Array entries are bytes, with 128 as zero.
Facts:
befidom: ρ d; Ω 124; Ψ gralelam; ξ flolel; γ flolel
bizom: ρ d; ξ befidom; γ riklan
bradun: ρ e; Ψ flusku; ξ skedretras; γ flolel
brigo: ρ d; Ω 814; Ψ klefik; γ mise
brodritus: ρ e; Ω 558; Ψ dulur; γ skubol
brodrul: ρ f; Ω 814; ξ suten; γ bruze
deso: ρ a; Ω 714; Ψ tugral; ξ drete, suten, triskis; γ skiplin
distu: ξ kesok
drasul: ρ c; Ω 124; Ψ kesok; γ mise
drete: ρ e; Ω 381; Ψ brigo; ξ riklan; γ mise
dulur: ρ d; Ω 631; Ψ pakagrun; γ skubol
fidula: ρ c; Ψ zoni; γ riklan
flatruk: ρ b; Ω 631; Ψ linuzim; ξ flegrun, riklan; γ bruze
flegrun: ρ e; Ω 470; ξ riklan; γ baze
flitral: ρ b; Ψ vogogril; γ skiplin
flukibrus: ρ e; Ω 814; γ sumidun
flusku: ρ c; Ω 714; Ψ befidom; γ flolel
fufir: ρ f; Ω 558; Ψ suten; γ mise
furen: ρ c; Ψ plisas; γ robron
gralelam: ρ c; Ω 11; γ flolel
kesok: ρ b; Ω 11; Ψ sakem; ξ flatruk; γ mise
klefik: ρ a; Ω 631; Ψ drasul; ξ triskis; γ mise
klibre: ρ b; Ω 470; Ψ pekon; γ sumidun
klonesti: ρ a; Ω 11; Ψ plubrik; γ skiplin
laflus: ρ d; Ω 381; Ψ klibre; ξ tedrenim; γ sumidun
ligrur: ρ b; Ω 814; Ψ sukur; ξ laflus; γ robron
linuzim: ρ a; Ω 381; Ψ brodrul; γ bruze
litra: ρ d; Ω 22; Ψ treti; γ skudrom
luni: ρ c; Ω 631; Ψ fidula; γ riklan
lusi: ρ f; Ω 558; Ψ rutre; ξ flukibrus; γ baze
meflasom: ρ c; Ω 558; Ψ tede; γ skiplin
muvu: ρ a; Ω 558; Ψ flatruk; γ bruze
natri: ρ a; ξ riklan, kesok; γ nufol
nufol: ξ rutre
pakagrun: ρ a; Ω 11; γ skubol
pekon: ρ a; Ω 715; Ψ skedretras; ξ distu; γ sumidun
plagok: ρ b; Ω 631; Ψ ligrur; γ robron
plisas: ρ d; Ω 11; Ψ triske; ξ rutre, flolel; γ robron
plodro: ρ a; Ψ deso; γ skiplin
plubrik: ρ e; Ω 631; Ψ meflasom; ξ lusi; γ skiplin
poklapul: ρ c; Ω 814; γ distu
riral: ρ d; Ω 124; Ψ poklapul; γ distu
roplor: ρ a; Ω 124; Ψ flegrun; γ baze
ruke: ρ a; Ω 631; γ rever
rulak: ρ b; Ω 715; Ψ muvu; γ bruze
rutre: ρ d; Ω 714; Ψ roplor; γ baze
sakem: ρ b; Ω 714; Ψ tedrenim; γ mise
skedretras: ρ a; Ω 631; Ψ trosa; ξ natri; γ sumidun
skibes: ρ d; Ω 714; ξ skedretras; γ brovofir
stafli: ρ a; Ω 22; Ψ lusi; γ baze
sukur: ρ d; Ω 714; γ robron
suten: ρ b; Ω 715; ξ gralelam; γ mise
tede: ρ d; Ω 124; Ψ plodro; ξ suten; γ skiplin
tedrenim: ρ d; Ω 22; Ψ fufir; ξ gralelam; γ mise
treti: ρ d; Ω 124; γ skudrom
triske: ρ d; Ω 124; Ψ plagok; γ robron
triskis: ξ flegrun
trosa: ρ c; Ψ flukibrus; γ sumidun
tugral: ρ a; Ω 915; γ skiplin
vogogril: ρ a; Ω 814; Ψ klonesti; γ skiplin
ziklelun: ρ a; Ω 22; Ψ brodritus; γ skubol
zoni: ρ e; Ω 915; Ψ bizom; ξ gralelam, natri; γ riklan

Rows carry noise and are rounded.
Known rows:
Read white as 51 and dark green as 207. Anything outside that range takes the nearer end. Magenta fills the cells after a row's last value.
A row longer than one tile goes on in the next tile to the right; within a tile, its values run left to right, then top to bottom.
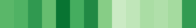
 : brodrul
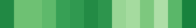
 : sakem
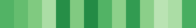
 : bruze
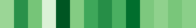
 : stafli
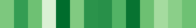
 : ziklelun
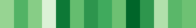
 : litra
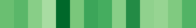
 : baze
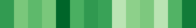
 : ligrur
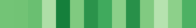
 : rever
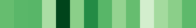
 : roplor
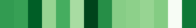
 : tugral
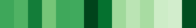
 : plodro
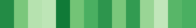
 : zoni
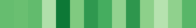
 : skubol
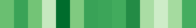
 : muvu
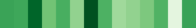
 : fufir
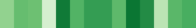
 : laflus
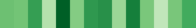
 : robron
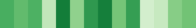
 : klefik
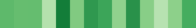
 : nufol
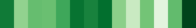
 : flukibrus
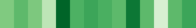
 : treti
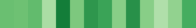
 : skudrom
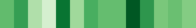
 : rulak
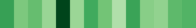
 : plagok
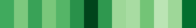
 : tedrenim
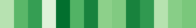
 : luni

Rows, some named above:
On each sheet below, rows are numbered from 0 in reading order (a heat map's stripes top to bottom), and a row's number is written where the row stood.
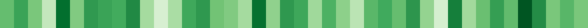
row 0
muvu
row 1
plubrik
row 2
flitral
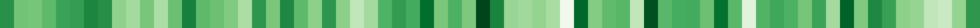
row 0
sakem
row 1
bruze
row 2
deso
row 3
plisas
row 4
skedretras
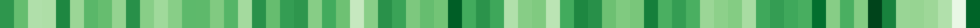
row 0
flatruk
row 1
sumidun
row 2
ligrur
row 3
kesok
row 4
deso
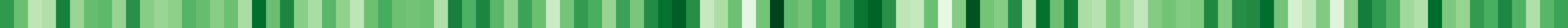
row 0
flatruk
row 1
bizom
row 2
skibes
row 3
sukur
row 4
tede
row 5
drasul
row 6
meflasom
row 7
klibre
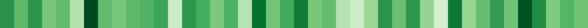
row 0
suten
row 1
pekon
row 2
flitral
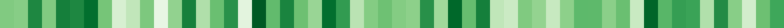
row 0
meflasom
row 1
furen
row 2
gralelam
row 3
triske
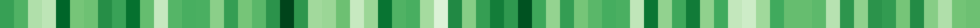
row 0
brodritus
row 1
tedrenim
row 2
drete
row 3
klonesti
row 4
mise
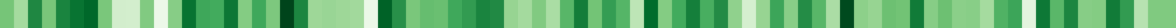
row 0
trosa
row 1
deso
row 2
sakem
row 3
vogogril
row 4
lusi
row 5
luni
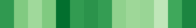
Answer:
flegrun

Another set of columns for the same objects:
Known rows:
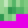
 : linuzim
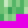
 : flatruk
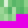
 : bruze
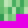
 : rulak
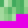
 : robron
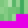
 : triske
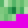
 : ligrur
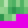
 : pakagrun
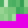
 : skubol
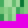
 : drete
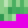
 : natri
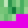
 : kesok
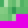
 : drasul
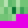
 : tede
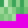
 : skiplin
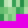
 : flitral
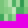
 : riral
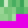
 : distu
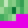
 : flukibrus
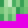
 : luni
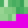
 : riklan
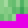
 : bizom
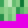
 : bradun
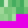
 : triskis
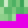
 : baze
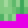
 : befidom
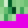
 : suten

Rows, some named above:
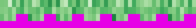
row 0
plisas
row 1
klibre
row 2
luni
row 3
mise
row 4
klonesti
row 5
skibes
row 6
lusi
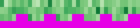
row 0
gralelam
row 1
brodritus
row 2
klefik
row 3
tede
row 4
sukur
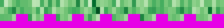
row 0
trosa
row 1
rulak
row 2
zoni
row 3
fufir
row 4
flegrun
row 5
skedretras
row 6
plagok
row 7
tede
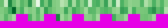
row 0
sakem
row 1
furen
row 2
muvu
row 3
baze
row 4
brodrul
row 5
plagok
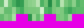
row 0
sumidun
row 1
laflus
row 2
drasul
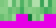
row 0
triske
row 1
vogogril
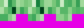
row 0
deso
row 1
tugral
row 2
baze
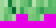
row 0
tedrenim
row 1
drasul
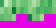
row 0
meflasom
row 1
pekon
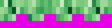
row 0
fufir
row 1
skedretras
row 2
plodro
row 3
tugral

